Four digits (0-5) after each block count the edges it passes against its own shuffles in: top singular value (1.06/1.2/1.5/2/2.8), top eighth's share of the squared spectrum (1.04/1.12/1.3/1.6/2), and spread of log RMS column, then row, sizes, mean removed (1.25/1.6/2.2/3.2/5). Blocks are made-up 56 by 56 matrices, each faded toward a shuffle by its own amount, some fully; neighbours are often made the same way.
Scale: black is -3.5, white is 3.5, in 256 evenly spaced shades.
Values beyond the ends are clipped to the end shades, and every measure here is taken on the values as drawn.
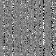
3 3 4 0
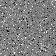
0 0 0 0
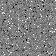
0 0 0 0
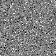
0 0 1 0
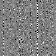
3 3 3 0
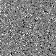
0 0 1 0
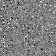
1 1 1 0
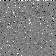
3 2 0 1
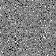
3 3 1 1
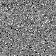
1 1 0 1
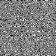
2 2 0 3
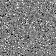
0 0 0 0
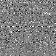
2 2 0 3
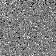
0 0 0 1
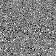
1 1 0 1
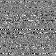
2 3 0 3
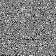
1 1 0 2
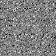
1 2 0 3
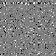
4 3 1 2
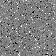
1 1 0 0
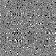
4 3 1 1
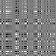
5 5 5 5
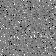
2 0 0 0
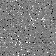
2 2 0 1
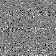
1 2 1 2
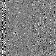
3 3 3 0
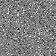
0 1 0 0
